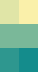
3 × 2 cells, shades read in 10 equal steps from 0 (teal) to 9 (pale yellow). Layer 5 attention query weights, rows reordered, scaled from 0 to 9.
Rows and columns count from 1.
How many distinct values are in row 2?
1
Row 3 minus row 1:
-7 -9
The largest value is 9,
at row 1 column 2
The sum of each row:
17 8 1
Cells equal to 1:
1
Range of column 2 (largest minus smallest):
9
